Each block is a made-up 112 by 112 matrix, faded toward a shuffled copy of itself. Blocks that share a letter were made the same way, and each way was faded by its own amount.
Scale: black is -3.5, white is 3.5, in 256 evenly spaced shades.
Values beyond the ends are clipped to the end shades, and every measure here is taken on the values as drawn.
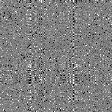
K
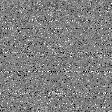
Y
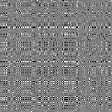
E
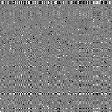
E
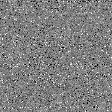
Y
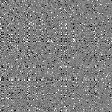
K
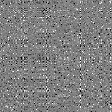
K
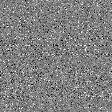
Y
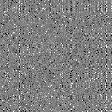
K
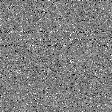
Y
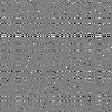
E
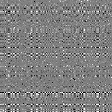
E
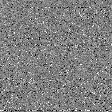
Y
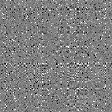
K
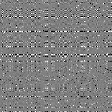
E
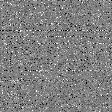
Y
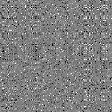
K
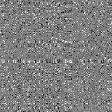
K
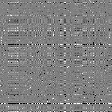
E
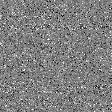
Y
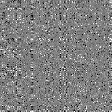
K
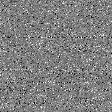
Y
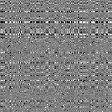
E
